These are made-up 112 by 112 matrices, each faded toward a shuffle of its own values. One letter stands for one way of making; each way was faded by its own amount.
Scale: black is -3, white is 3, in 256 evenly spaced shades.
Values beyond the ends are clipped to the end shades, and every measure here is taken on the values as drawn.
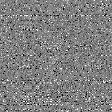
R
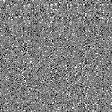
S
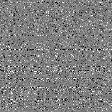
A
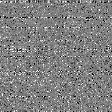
R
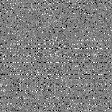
A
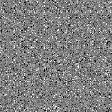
S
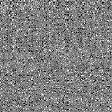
S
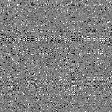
R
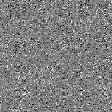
S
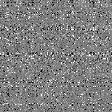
R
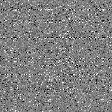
R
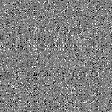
S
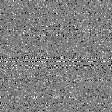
A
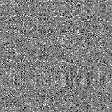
S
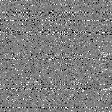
A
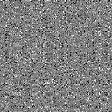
S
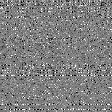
A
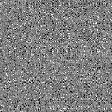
S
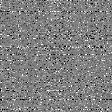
A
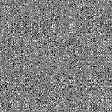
S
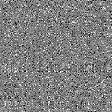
S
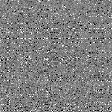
R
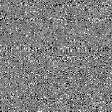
A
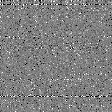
R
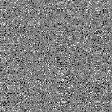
S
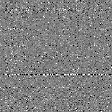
A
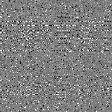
R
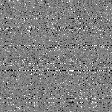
A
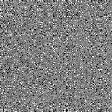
S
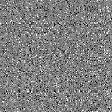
S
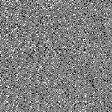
S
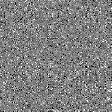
S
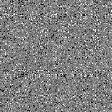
S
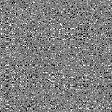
R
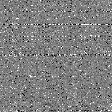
A
